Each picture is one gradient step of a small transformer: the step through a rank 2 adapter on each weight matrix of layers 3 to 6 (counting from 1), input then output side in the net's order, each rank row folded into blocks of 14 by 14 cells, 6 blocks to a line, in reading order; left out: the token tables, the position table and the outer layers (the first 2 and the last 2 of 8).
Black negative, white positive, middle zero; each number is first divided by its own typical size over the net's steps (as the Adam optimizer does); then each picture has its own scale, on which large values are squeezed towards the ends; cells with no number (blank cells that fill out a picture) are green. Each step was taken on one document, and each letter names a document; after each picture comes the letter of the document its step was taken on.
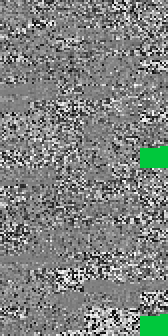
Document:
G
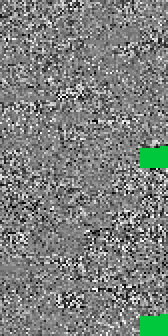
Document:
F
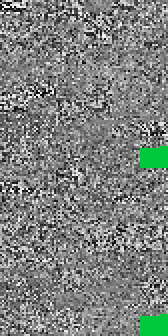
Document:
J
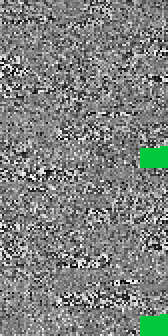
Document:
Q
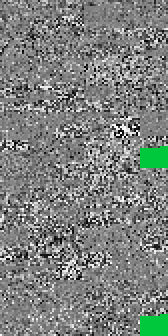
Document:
Q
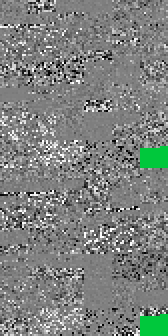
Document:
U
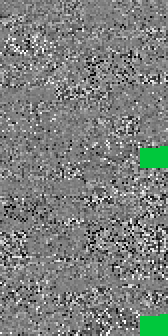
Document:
F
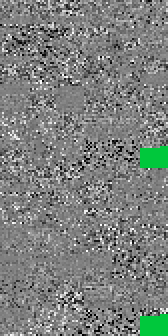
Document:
U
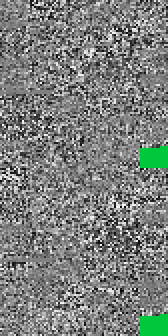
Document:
G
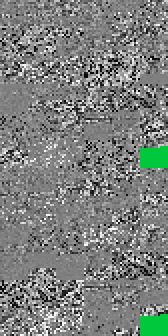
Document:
U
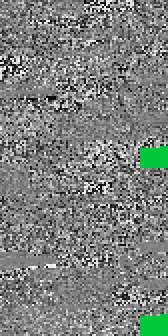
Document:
Q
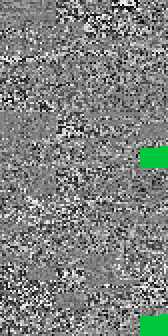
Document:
J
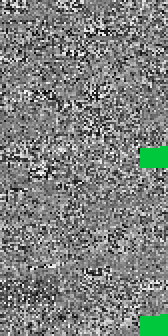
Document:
J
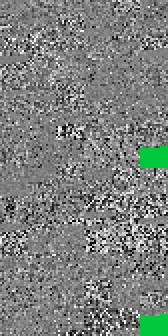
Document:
F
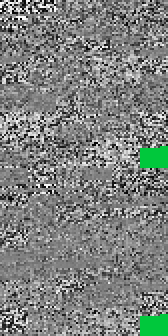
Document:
G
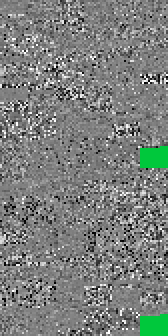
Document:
F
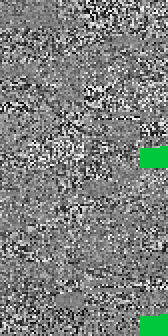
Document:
J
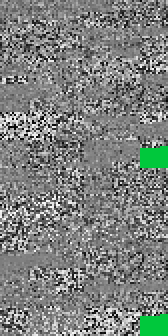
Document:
G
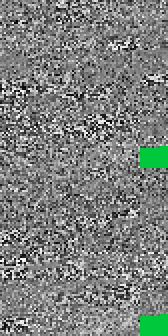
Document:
J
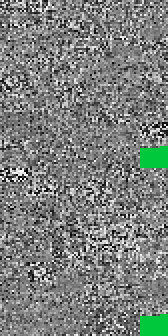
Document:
Q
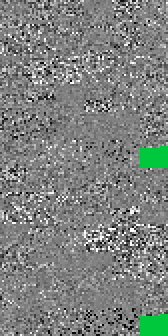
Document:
U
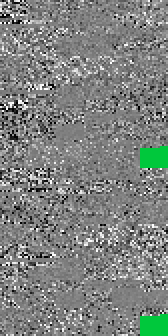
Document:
U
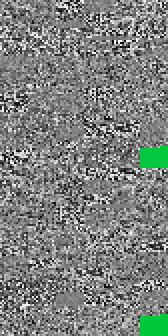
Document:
J
